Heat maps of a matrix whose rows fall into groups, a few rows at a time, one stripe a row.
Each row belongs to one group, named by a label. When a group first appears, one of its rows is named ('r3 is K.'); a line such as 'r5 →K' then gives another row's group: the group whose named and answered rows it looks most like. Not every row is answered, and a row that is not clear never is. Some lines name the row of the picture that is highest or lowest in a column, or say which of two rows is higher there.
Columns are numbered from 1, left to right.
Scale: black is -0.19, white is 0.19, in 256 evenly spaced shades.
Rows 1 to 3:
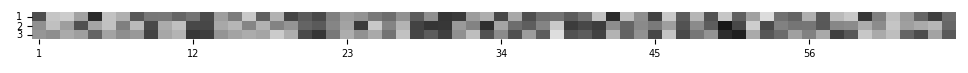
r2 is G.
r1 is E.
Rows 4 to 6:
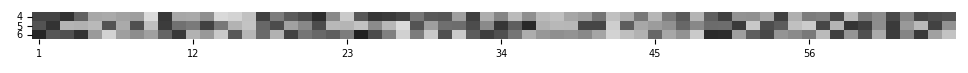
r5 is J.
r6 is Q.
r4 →Q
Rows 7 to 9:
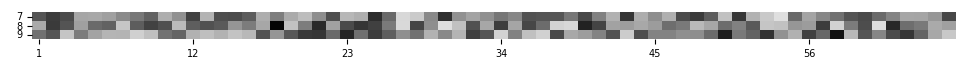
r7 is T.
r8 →J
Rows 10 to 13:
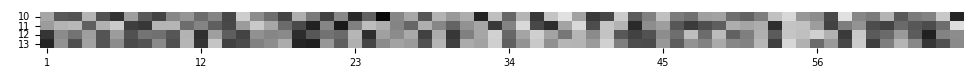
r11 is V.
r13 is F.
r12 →F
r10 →J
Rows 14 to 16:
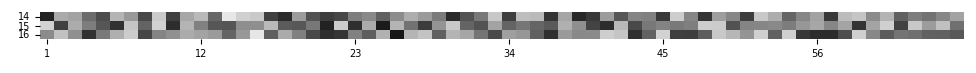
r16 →V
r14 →E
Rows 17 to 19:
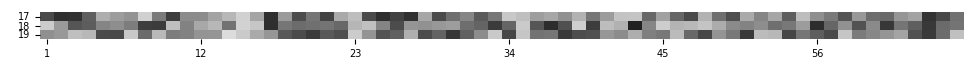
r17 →Q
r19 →E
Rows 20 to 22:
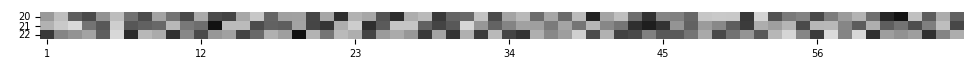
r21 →G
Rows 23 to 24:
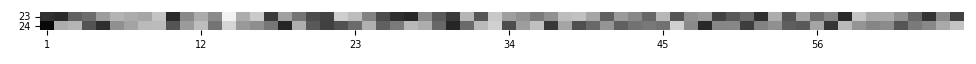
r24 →E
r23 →Q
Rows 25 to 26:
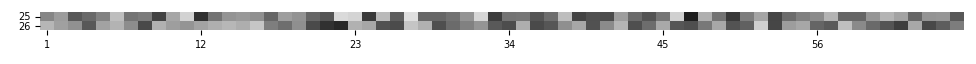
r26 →V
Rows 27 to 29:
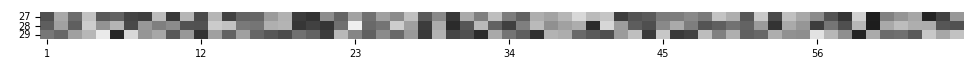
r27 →F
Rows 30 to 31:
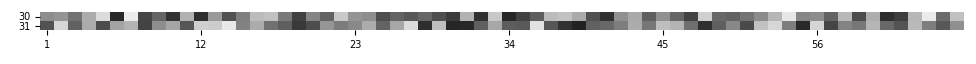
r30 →J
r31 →E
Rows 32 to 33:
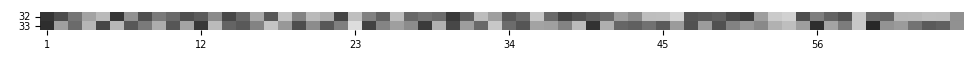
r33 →F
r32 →T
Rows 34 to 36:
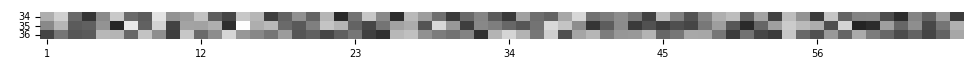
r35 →J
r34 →V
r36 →Q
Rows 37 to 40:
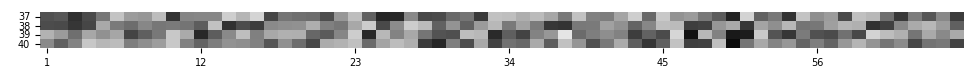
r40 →G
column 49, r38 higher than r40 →No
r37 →Q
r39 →G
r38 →T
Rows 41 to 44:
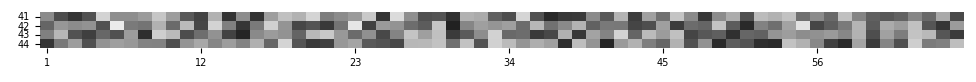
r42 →F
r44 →Q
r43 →T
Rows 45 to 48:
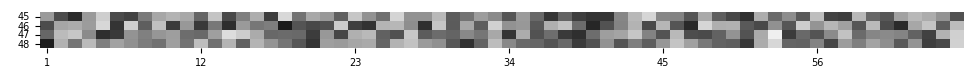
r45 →T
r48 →E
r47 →E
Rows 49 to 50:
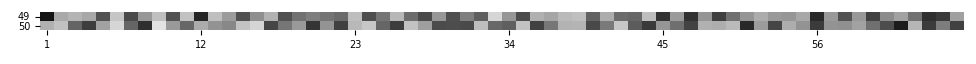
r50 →V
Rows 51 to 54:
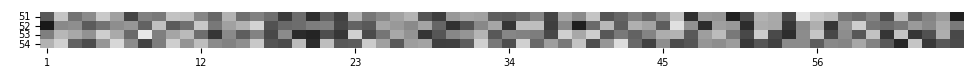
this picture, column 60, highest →53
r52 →E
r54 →V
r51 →G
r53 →G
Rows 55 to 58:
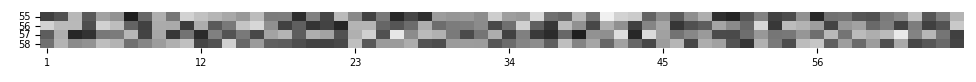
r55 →Q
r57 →T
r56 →V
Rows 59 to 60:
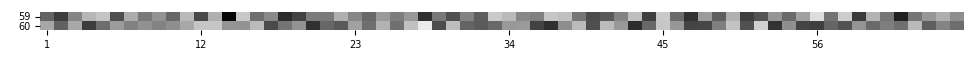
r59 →J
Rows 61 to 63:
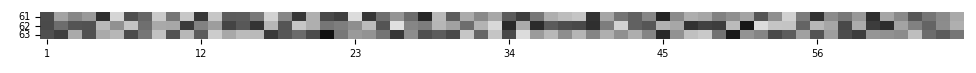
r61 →F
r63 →Q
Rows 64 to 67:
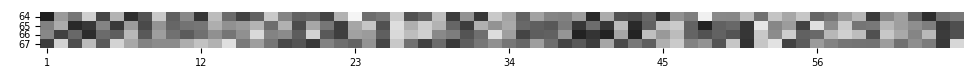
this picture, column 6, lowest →65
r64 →F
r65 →T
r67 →E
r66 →T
